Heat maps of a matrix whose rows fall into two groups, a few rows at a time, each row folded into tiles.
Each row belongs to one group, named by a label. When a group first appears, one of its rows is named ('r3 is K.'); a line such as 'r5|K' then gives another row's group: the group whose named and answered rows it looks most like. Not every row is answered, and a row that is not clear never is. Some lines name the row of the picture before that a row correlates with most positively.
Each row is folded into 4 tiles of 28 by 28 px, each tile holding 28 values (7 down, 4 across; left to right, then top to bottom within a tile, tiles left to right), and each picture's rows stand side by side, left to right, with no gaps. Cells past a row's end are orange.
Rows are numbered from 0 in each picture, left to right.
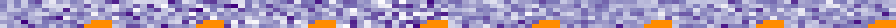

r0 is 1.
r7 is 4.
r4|4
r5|1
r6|4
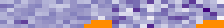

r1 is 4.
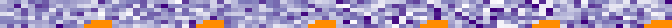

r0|1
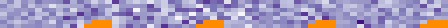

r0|4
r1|4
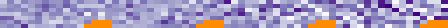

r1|1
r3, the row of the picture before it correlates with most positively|2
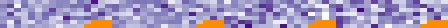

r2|1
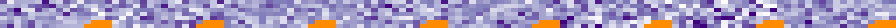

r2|1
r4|1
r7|1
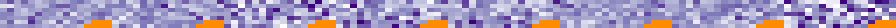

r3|1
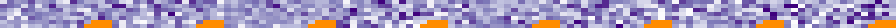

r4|1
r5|1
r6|4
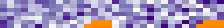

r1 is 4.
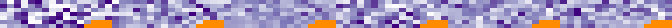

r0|1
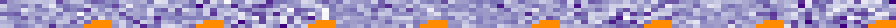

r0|4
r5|1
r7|1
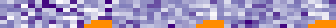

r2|1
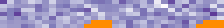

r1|4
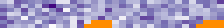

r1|4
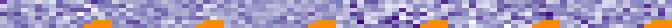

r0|4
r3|1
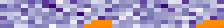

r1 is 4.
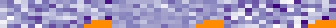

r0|4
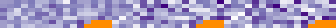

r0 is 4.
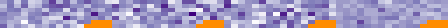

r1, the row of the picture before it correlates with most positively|2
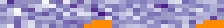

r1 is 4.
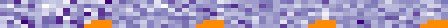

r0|1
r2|1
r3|1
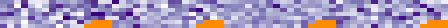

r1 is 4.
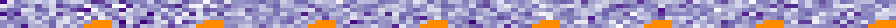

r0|4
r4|1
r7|1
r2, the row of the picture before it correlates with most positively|3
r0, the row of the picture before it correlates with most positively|1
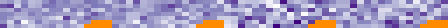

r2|4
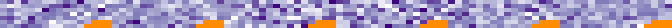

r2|4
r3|4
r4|4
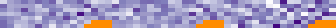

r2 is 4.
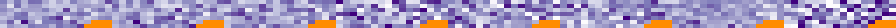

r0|1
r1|1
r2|4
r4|4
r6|1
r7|4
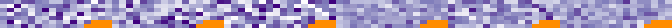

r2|4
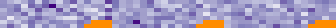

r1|1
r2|4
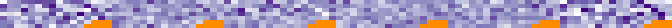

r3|4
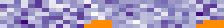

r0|1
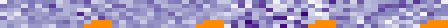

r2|1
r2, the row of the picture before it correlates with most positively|0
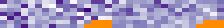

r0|4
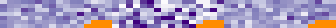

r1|1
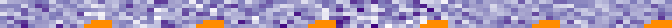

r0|1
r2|1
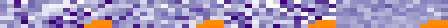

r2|4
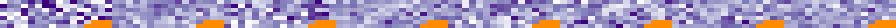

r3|1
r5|1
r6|1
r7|4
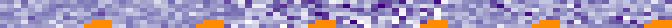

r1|4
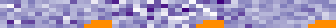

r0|1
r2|4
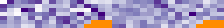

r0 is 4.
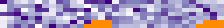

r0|4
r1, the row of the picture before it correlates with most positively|0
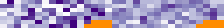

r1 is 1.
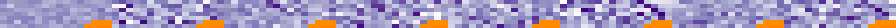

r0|1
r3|1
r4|4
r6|1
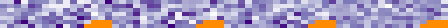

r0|1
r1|1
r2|1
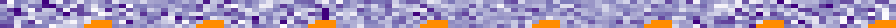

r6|1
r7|1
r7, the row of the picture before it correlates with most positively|1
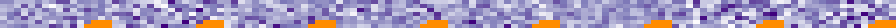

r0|4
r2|4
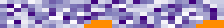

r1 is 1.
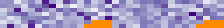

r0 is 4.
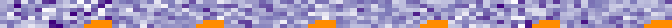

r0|1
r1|4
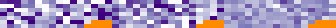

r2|4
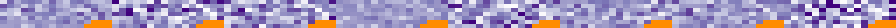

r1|4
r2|4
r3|4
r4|1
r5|1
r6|4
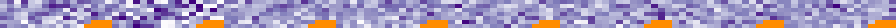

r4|1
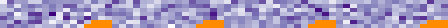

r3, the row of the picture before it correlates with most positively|4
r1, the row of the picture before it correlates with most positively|5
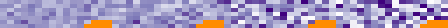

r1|1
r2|1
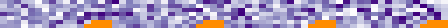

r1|4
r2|4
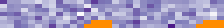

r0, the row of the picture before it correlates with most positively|1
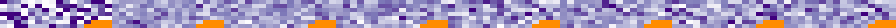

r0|4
